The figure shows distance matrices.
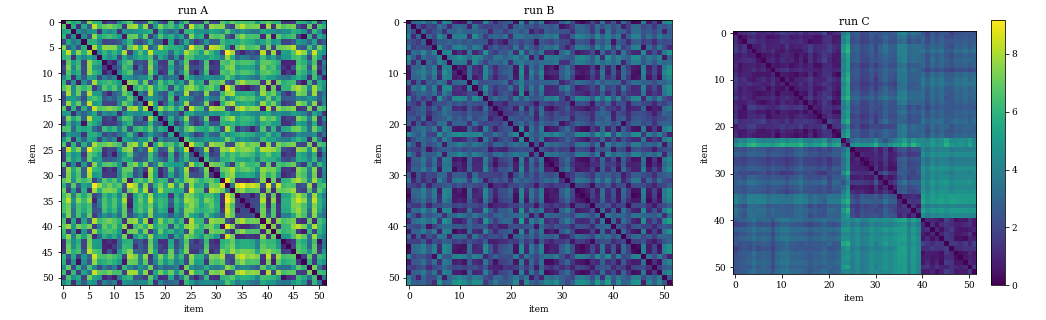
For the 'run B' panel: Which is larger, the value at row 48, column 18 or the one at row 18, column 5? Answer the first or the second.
the second
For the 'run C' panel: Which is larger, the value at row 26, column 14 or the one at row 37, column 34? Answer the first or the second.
the first
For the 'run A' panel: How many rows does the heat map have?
52
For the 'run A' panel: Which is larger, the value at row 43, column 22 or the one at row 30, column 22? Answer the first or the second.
the second
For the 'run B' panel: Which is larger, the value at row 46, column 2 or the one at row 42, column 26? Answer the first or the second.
the second
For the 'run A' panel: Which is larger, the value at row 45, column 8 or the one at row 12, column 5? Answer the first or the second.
the second
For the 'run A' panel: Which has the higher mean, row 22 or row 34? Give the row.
34
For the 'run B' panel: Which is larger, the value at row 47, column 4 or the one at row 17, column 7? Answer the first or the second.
the second
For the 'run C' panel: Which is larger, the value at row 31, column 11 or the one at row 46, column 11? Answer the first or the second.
the second
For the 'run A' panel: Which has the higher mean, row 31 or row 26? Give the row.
31
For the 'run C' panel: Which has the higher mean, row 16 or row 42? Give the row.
42
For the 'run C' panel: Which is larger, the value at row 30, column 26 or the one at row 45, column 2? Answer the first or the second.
the second
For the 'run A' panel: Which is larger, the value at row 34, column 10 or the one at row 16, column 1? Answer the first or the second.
the second
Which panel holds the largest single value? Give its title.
run A
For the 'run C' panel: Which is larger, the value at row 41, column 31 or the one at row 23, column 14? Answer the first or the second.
the second
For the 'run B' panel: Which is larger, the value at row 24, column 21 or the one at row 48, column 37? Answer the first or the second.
the first
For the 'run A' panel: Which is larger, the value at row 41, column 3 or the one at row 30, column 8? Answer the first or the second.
the second
